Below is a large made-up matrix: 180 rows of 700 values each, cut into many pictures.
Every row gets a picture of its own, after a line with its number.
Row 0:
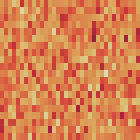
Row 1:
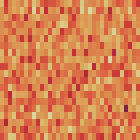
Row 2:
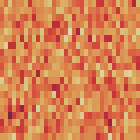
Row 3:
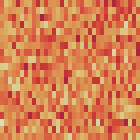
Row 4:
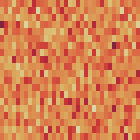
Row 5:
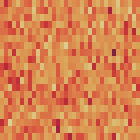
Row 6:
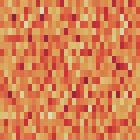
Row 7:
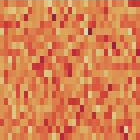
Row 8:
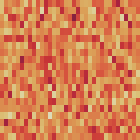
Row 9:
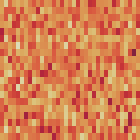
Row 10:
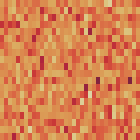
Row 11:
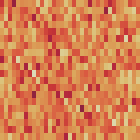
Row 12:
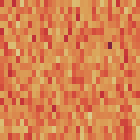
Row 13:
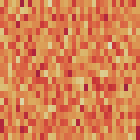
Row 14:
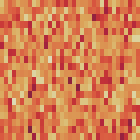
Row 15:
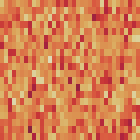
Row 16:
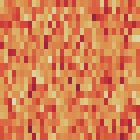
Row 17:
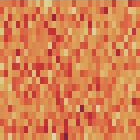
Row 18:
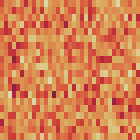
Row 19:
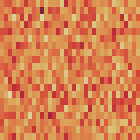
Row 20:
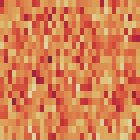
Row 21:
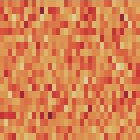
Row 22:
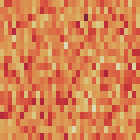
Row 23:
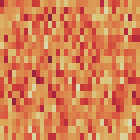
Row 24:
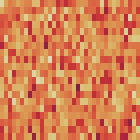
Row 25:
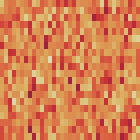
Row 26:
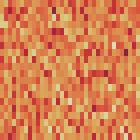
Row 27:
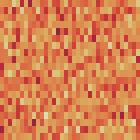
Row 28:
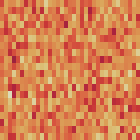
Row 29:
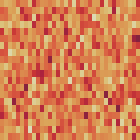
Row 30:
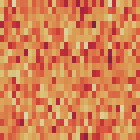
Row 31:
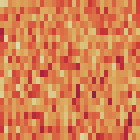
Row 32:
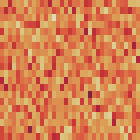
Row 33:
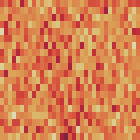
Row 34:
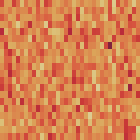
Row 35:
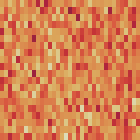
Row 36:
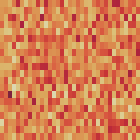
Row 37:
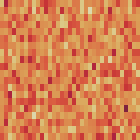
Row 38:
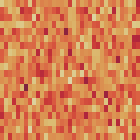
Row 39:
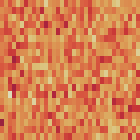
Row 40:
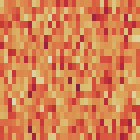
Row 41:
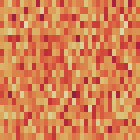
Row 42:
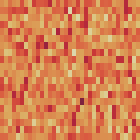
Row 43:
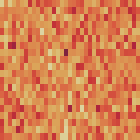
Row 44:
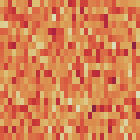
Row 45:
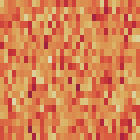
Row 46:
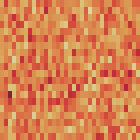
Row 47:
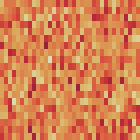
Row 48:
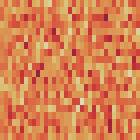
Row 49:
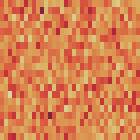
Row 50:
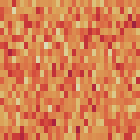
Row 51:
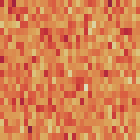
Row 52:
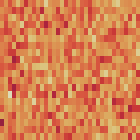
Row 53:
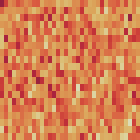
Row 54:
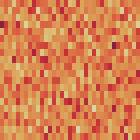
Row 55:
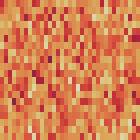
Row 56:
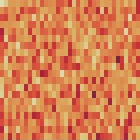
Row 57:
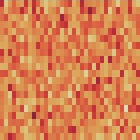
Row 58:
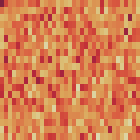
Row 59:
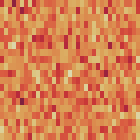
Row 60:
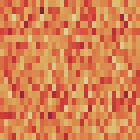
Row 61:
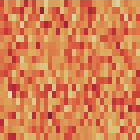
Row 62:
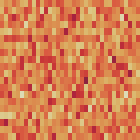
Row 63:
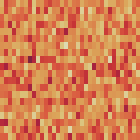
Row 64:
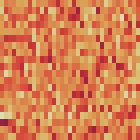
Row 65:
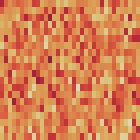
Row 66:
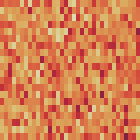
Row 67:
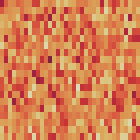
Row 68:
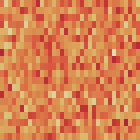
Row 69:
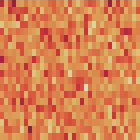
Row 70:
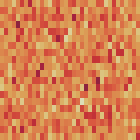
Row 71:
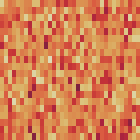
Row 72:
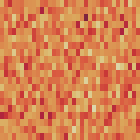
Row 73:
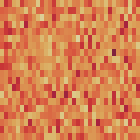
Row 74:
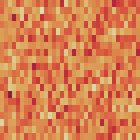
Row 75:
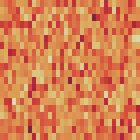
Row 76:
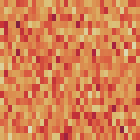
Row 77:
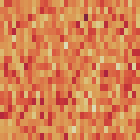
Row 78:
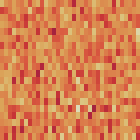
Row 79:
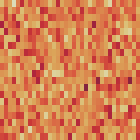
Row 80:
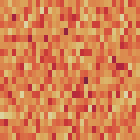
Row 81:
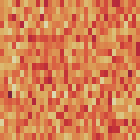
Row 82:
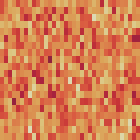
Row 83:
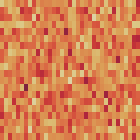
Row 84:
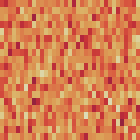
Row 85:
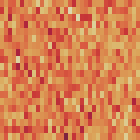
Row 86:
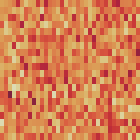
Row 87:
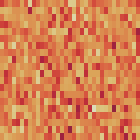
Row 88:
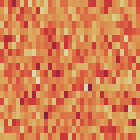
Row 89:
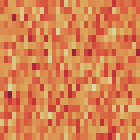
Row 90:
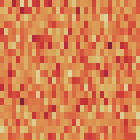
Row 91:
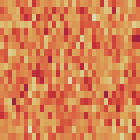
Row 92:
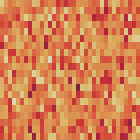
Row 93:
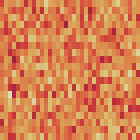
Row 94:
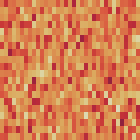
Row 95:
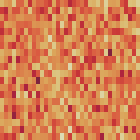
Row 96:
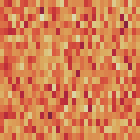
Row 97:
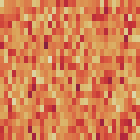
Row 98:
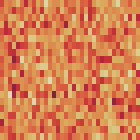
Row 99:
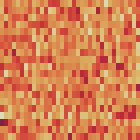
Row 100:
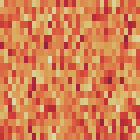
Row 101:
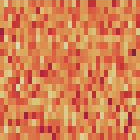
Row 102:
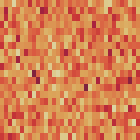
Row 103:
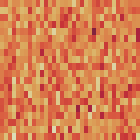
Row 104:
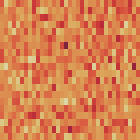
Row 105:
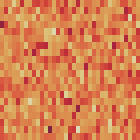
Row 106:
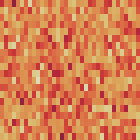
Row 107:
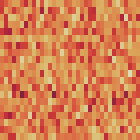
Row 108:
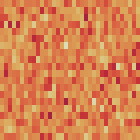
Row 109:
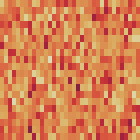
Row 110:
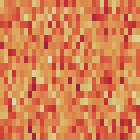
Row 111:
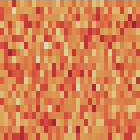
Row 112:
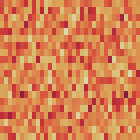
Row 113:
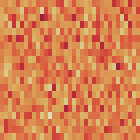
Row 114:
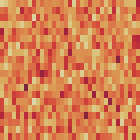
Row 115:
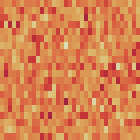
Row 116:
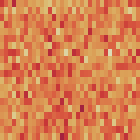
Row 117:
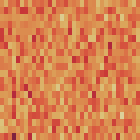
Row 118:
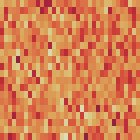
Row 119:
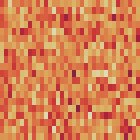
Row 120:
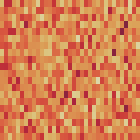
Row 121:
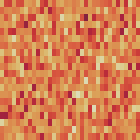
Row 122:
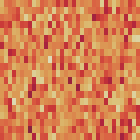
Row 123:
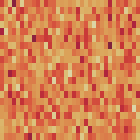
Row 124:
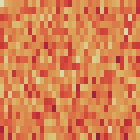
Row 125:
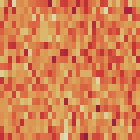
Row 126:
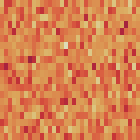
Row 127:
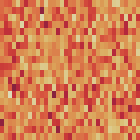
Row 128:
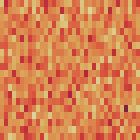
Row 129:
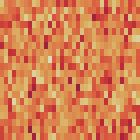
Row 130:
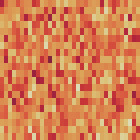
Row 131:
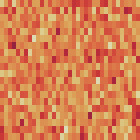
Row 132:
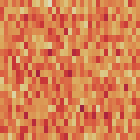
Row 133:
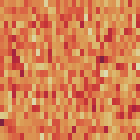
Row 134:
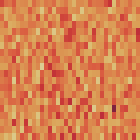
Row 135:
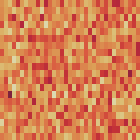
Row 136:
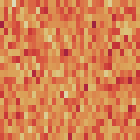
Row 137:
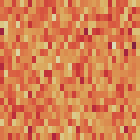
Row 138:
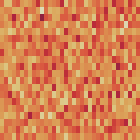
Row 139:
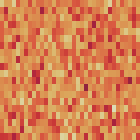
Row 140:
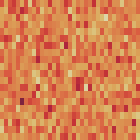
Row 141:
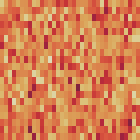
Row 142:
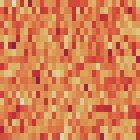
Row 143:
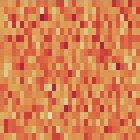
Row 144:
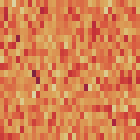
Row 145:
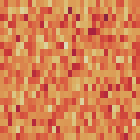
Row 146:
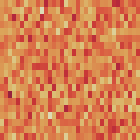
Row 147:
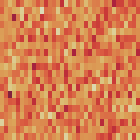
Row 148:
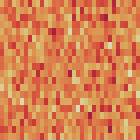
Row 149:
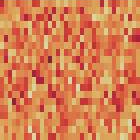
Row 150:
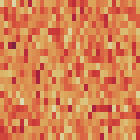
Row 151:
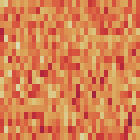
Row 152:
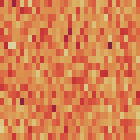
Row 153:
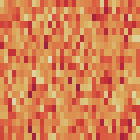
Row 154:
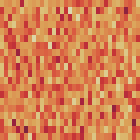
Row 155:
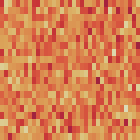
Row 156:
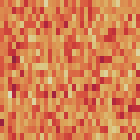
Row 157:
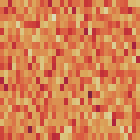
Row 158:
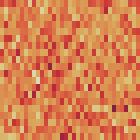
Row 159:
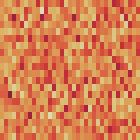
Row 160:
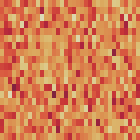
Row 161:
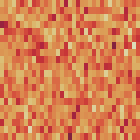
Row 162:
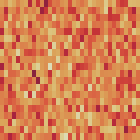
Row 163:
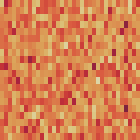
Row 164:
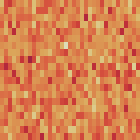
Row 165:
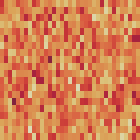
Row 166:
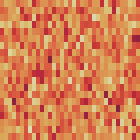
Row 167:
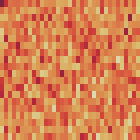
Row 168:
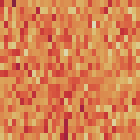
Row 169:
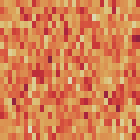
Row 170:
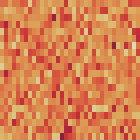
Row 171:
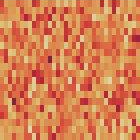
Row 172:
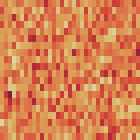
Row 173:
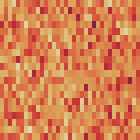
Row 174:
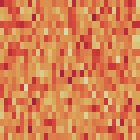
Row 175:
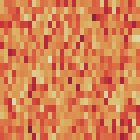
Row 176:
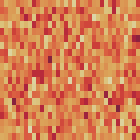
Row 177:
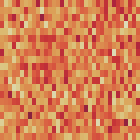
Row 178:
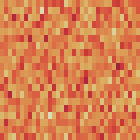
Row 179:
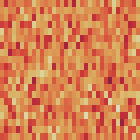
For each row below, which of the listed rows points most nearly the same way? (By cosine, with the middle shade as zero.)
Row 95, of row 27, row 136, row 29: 136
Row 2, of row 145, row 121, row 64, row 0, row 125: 145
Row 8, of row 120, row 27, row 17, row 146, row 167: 146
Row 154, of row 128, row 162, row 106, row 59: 106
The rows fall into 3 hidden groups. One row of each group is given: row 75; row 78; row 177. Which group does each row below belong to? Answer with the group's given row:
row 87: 78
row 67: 75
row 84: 75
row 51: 78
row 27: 78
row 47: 75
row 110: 75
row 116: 78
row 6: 177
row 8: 177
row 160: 177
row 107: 177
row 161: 78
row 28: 177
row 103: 78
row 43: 78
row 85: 78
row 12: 78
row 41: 177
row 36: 177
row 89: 177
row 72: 177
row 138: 177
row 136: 78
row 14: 75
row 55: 75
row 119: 78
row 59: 78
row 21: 177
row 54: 78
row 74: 177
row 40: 75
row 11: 78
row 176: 75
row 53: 75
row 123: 78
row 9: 75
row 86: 177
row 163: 177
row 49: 177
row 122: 75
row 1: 177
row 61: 177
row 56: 75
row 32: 78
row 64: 177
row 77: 177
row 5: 177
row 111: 78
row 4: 78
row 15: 75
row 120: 177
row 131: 78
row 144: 78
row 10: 78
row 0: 78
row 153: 75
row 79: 78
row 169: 75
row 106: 78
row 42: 78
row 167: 75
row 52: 177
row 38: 75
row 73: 177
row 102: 78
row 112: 177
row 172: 177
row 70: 78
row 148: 78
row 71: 75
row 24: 75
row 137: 78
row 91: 75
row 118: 78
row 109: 75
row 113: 177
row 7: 78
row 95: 78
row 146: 177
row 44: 78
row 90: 78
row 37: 177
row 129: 75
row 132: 78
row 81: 177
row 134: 78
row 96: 177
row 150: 78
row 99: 177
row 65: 75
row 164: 177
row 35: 78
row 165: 75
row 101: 75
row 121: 177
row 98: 177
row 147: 177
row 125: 78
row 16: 75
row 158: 78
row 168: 78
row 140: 78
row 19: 177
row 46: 177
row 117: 78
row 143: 177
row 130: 75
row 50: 78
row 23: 75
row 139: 78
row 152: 78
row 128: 177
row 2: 78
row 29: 75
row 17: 78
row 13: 78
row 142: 78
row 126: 177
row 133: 177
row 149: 75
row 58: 75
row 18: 177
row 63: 177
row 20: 75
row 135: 177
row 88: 78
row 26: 78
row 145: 78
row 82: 75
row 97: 75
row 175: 75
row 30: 78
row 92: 75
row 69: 78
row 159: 177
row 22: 177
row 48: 78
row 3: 177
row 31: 75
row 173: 78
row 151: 75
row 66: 78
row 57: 177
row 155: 177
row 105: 78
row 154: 78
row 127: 177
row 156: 177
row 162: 78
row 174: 75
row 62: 177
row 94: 75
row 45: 75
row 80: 177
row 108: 177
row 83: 75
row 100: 75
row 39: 177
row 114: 75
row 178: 177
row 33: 78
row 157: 78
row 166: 75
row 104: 177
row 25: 75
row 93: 177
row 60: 177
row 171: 75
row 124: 75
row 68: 177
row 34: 78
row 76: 78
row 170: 78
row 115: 177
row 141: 75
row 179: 75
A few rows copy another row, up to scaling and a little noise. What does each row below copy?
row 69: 51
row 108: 115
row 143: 113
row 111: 50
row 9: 101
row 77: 22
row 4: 54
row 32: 157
